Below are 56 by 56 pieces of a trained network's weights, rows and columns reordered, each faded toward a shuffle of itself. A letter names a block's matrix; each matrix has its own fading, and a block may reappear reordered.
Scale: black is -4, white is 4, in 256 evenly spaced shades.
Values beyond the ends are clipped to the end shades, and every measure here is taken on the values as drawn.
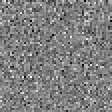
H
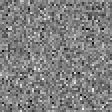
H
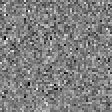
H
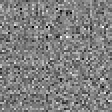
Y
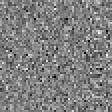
H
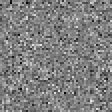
H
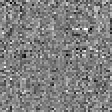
Y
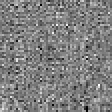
Y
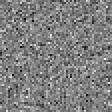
H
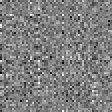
Y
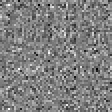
Y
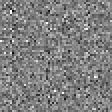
H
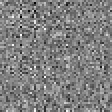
Y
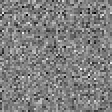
Y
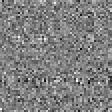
Y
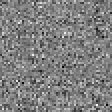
Y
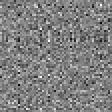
Y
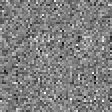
H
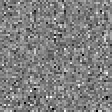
H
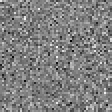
H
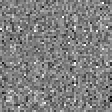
H
